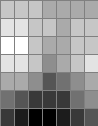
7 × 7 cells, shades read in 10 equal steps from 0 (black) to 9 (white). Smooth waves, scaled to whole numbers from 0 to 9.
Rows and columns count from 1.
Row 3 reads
9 9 7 6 6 7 7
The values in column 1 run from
2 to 9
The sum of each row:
45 50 51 49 35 22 9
